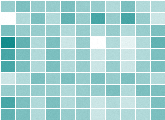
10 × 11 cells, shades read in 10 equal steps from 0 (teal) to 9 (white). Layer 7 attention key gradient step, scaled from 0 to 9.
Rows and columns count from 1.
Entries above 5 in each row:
3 4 3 6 6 4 3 2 6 5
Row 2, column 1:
9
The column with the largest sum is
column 7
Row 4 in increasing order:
0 3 3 4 5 6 6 6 7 8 9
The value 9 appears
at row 2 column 1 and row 4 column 7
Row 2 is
9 6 4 6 3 5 2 5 2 5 7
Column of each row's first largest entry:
8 1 5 7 7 7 1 5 7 7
